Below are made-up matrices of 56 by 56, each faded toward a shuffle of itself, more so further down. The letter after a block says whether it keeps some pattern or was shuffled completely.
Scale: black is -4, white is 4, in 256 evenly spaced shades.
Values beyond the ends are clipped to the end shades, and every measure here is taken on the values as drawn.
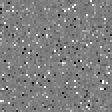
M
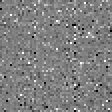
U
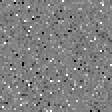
M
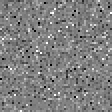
M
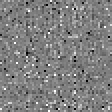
U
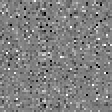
U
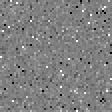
M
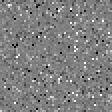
M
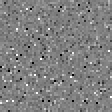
M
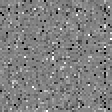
U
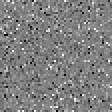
U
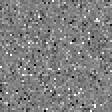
M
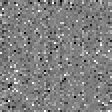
U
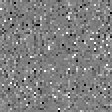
U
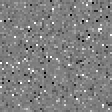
M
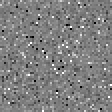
M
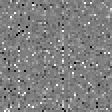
U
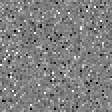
M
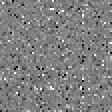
U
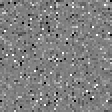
U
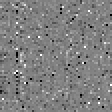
U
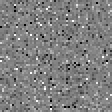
U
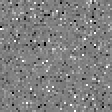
M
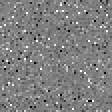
M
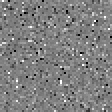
M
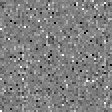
U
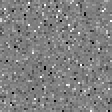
M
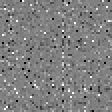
U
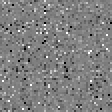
U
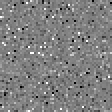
M
